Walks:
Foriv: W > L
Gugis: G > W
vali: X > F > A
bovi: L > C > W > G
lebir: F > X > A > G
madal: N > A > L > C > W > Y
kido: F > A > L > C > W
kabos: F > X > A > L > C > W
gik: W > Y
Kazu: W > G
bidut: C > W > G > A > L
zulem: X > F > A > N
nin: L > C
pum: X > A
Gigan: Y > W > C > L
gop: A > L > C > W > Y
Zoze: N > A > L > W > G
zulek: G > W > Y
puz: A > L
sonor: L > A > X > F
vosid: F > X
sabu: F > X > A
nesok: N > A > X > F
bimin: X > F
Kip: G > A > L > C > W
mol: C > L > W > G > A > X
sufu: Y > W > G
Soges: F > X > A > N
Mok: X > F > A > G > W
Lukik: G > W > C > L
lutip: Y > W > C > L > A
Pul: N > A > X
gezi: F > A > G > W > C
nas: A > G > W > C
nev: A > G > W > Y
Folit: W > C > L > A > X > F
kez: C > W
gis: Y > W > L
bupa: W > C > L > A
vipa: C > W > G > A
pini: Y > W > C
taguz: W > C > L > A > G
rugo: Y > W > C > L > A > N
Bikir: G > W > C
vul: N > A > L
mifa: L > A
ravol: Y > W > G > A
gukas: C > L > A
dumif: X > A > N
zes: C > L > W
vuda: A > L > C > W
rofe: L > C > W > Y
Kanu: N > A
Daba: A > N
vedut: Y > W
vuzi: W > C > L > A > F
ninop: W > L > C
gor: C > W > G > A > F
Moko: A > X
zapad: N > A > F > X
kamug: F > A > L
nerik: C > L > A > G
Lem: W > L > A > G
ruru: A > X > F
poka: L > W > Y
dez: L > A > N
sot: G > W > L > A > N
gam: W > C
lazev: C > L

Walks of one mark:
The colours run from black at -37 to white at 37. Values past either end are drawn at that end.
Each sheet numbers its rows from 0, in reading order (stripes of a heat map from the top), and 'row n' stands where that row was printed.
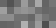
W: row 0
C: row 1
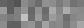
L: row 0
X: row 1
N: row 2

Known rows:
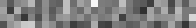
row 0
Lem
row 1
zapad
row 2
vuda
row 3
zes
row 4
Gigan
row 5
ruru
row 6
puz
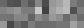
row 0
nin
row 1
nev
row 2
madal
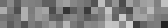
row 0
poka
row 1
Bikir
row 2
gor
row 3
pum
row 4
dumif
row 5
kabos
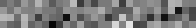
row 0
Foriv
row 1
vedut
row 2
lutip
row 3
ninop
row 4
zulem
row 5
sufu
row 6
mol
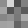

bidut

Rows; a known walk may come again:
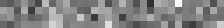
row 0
gik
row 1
pum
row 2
vul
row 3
Kanu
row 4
gis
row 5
Folit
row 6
zes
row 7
bovi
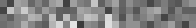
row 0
sabu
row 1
Foriv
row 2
zulem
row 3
Lukik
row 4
Pul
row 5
gam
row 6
Moko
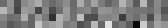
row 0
rofe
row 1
nerik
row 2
kamug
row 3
vipa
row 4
vedut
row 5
zapad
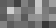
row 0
nas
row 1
vuda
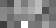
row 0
bupa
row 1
madal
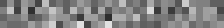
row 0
nev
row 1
vali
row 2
Kazu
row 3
taguz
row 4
Gugis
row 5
gop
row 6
bimin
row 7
Bikir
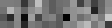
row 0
pini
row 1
Gigan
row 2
ravol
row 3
dez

